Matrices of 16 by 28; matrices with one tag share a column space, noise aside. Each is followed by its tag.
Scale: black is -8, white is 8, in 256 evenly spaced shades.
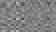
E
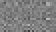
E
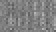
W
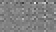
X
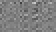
X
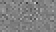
X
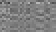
X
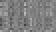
W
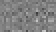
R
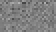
X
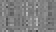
W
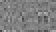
R
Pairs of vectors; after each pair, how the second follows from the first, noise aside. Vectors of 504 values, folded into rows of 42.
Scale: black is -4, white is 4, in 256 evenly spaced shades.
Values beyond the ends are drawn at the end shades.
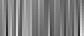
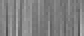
shrunk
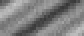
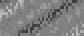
partly zeroed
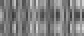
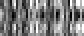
scaled up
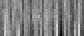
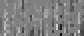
partly zeroed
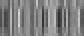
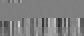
partly zeroed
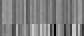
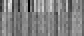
reversed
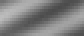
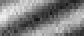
scaled up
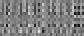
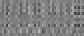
shrunk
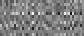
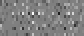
partly zeroed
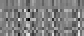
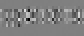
partly zeroed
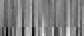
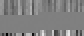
partly zeroed
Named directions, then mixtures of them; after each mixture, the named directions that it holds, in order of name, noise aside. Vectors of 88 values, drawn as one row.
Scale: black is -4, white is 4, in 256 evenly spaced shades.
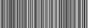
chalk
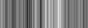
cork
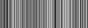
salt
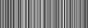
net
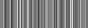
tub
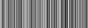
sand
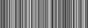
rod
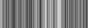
cork, sand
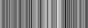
cork, rod, sand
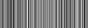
chalk, net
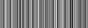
tub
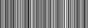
net, rod, sand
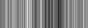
cork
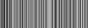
chalk, rod, salt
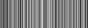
net, rod, salt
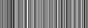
chalk, net, tub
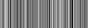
rod, sand, tub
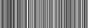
chalk, net
